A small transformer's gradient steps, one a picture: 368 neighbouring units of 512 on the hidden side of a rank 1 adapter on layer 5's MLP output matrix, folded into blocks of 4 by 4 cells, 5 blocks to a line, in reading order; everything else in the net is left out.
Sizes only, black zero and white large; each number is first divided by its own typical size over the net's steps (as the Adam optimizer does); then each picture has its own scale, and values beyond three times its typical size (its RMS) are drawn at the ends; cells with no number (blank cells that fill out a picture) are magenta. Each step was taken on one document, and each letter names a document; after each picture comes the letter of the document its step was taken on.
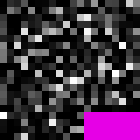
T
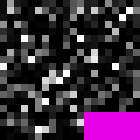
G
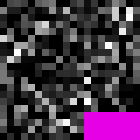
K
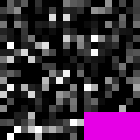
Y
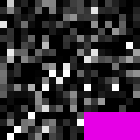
G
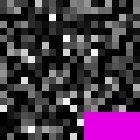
G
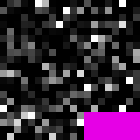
Y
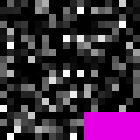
Y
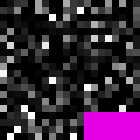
Y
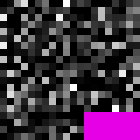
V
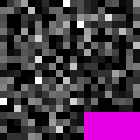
T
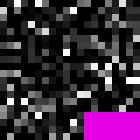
T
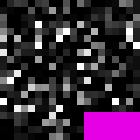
V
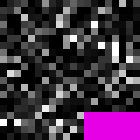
K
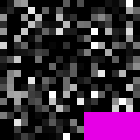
V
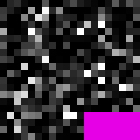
T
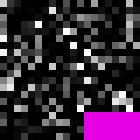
V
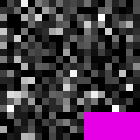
T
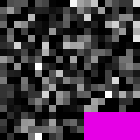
K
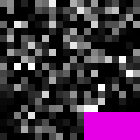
G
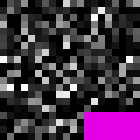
K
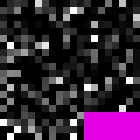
Y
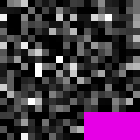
V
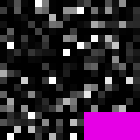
Y
